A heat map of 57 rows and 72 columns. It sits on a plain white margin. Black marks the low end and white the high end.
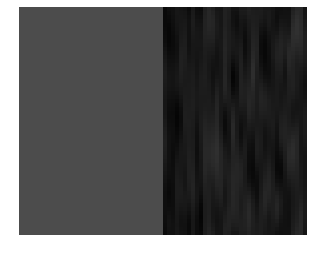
The table splits into one row of 2 panels. Panel 1,1: low, flat. Panel 1,2: very low, streaked downward, faint in contrast.
